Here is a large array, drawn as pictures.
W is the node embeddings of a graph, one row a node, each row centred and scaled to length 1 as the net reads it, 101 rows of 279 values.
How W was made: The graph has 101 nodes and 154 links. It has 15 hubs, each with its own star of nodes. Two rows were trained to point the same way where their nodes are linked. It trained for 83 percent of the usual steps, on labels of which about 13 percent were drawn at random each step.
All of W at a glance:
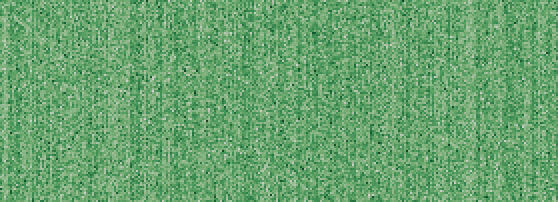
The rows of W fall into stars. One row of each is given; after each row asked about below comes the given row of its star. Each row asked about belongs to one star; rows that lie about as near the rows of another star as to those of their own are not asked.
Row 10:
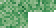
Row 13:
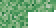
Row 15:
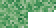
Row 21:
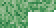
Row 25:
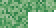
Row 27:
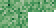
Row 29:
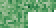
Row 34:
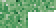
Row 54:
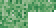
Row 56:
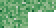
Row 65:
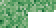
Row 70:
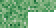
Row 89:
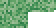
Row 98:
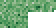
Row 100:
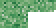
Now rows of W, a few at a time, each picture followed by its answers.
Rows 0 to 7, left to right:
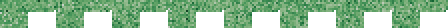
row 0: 98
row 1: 34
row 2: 21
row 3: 100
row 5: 98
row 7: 98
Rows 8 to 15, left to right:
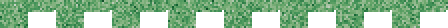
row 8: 89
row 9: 89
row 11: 25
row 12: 13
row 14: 98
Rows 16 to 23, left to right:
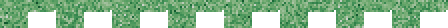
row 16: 100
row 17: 100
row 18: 89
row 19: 100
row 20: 34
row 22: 98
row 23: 27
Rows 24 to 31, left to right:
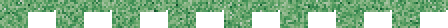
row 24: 34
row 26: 98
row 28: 21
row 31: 65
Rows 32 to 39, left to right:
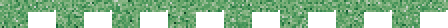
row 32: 29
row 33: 34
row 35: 56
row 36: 70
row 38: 89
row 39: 89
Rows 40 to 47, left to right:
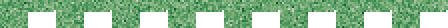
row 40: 54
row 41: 29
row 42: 13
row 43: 56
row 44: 27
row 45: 21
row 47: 70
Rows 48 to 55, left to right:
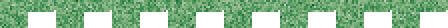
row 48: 25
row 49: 29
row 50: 54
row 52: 34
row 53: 89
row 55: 25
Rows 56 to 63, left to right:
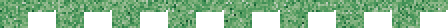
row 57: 65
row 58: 10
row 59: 15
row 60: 21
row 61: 65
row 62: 15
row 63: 70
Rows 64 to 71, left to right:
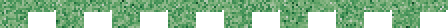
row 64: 54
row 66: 10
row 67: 56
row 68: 29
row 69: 100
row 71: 34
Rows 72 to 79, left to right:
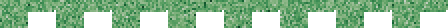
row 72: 25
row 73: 65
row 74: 13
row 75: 54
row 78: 25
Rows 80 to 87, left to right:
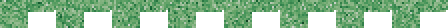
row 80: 15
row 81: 70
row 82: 65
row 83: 54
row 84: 65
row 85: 29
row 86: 25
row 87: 100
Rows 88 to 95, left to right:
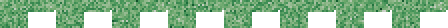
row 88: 34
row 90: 27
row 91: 29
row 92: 89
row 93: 56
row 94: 21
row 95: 56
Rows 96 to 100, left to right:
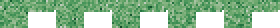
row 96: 25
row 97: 27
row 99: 98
